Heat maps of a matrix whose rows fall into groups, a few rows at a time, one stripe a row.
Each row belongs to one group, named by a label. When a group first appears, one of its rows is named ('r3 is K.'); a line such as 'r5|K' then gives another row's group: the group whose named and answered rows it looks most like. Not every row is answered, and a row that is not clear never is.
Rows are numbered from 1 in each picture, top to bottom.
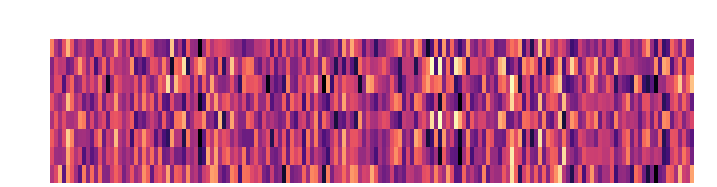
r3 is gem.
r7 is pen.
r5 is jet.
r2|jet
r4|pen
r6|pen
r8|gem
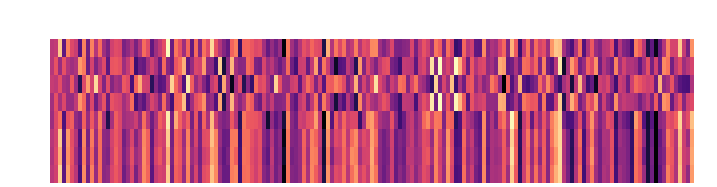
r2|jet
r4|jet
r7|gem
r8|gem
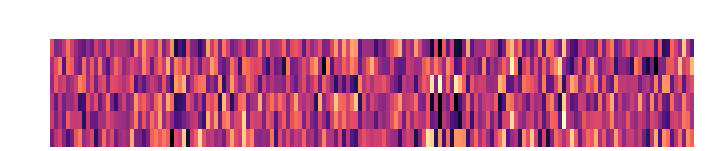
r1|pen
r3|jet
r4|pen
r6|jet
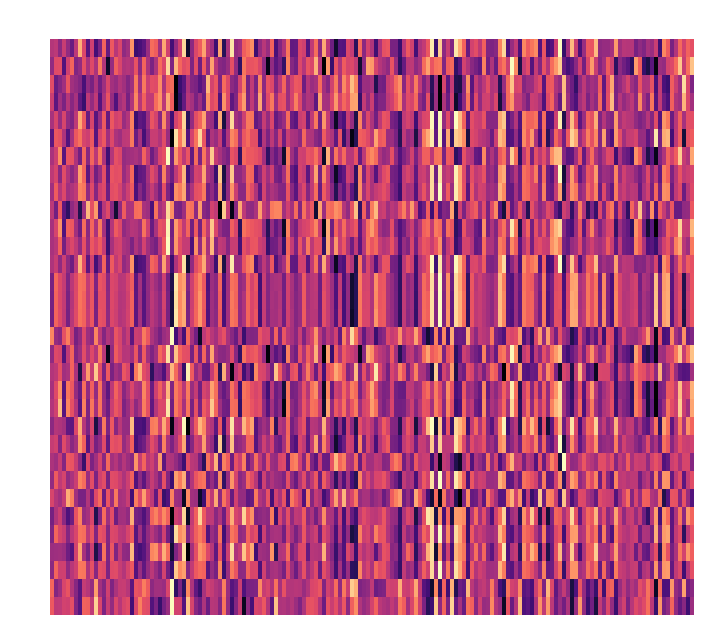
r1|jet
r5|jet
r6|jet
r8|jet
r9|jet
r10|pen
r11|gem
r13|jet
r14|jet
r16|jet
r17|pen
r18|gem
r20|gem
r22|jet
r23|jet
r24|pen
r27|jet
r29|jet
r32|pen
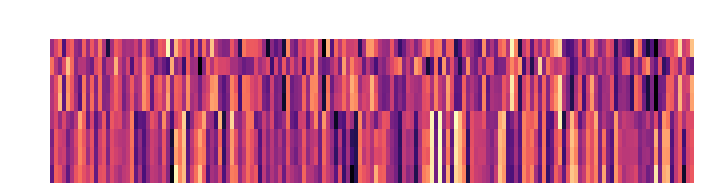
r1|gem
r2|pen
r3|gem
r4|gem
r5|jet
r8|jet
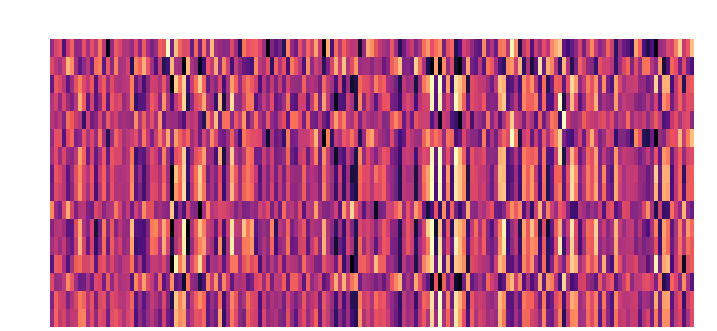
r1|gem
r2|pen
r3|jet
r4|jet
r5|pen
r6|gem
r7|jet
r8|jet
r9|jet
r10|pen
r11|jet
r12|jet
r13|jet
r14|pen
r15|jet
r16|jet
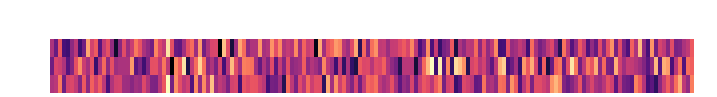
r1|pen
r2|jet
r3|gem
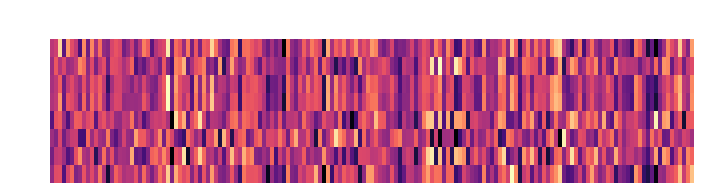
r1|gem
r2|jet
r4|gem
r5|jet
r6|pen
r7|jet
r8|gem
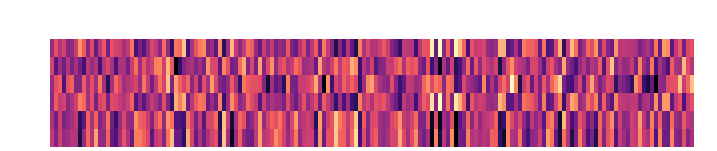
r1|jet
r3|gem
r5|pen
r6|pen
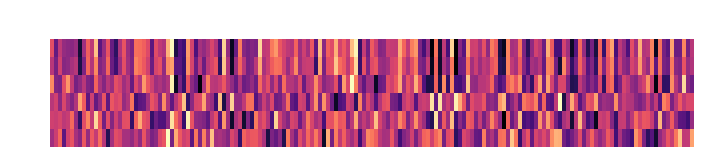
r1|pen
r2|pen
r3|pen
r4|jet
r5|pen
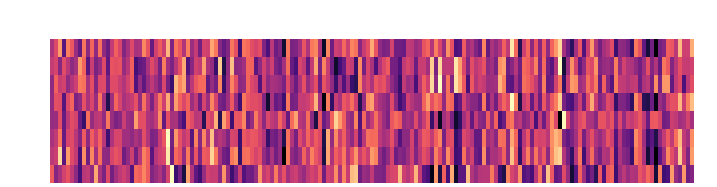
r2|jet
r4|gem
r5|pen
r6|gem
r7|gem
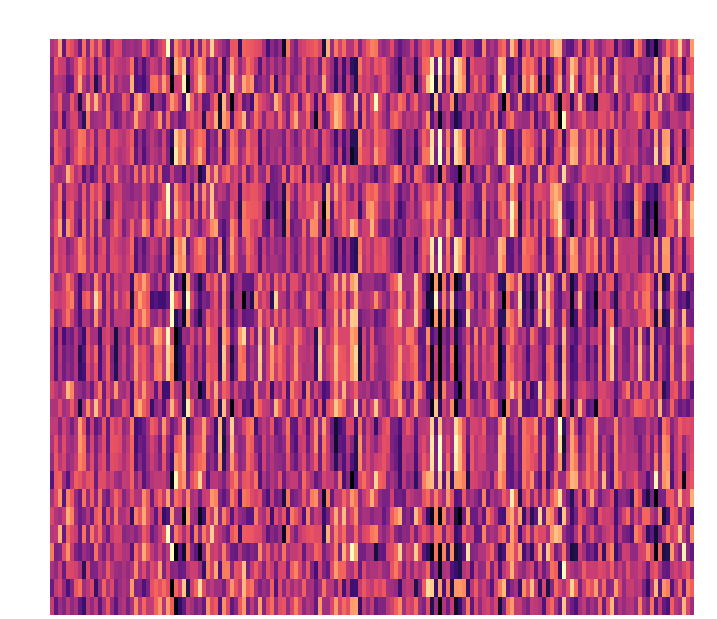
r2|jet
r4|pen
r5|pen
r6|jet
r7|jet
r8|pen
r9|gem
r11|gem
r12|jet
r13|jet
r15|pen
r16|pen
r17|pen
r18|pen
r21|pen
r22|jet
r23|jet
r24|jet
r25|jet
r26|gem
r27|pen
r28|gem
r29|pen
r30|pen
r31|jet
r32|pen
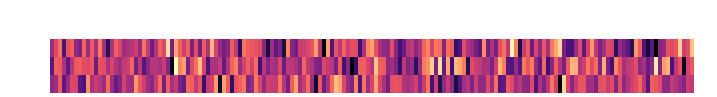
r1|gem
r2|jet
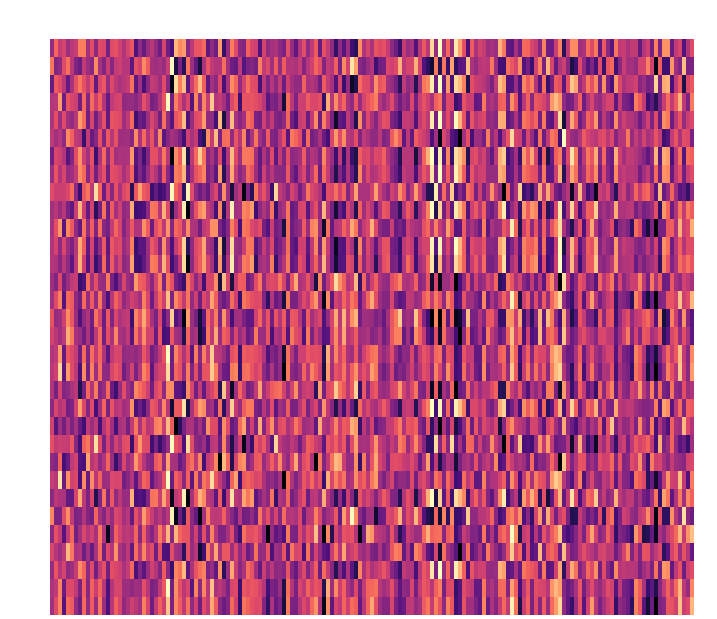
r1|jet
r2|pen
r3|jet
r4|gem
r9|pen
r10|jet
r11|gem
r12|jet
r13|jet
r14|pen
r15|gem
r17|pen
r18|gem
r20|pen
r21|jet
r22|pen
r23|pen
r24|pen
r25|gem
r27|pen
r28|gem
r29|pen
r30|jet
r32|gem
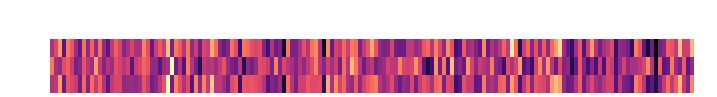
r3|gem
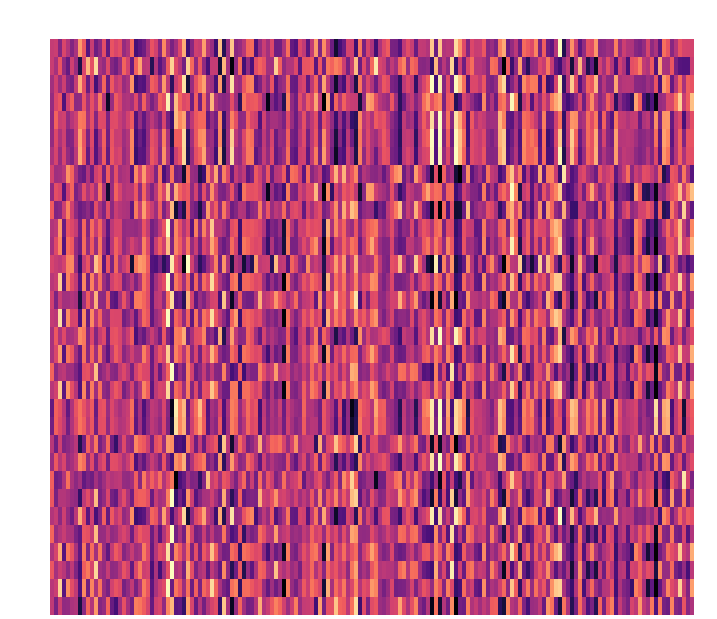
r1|jet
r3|jet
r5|jet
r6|jet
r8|pen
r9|gem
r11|gem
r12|gem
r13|pen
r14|gem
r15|pen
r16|gem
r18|gem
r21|jet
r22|jet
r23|pen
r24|jet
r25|pen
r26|pen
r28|pen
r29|gem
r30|pen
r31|gem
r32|pen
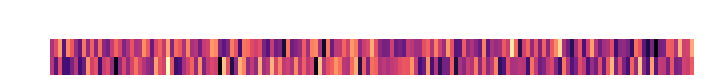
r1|gem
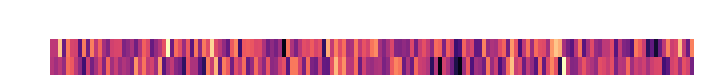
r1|gem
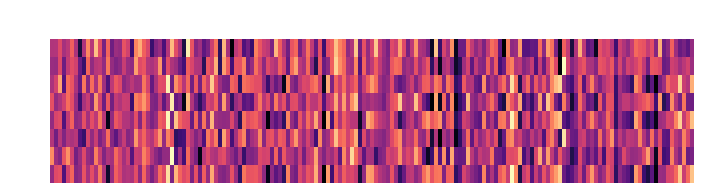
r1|pen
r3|gem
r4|pen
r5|gem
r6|pen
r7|pen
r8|gem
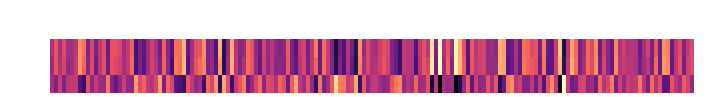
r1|jet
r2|jet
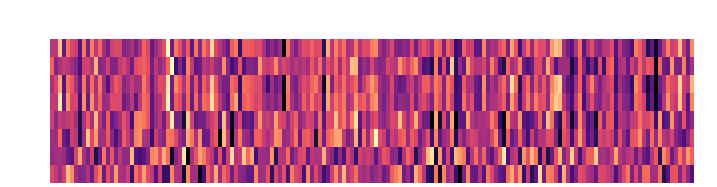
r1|gem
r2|pen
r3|gem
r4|gem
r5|pen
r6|pen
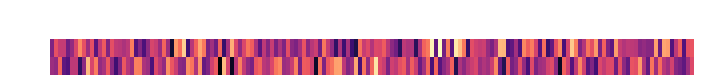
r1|jet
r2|pen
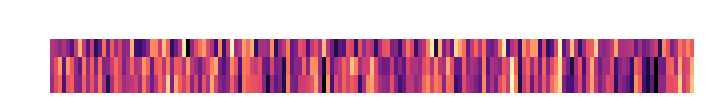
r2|gem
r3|gem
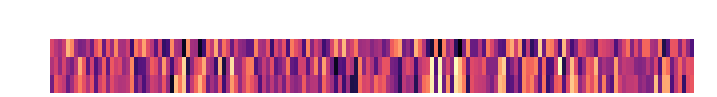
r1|pen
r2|jet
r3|jet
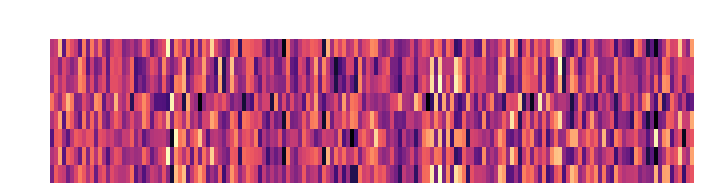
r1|gem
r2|jet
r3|jet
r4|pen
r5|gem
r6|jet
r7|gem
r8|jet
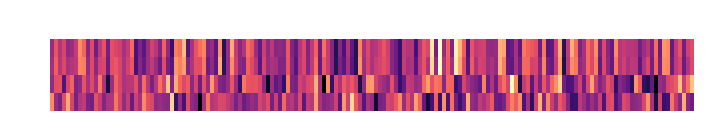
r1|jet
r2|jet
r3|gem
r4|pen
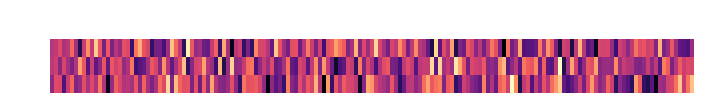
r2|jet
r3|gem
